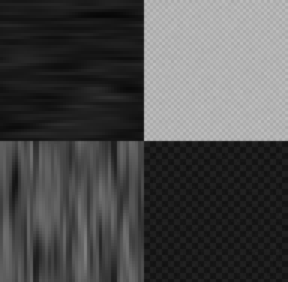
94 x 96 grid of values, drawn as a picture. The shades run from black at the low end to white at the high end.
It is made of 2 by 2 panels. Panel 1,1: very low, streaked across, faint in contrast. Panel 1,2: high, checkered, faint in contrast. Panel 2,1: low, streaked downward. Panel 2,2: very low, checkered, faint in contrast.
